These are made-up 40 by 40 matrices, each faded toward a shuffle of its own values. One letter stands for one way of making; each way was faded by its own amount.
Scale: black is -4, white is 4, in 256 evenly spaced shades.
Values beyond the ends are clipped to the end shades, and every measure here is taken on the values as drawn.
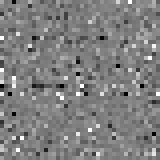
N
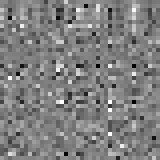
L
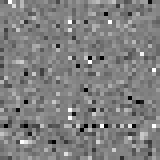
N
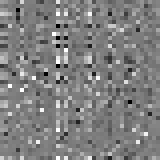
L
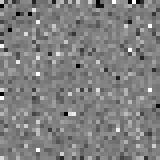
N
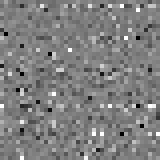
N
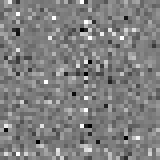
N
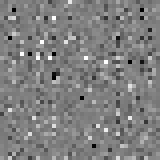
N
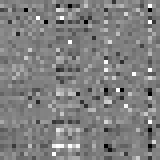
L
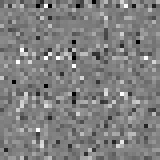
N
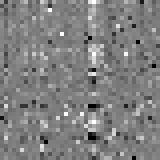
L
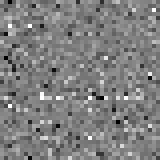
N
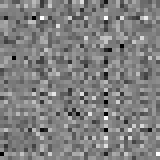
L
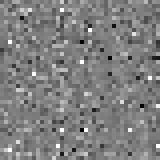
N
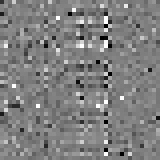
L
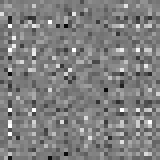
L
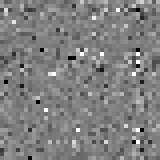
N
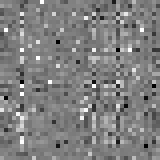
L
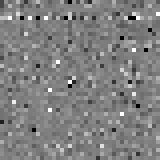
N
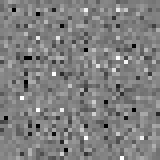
N
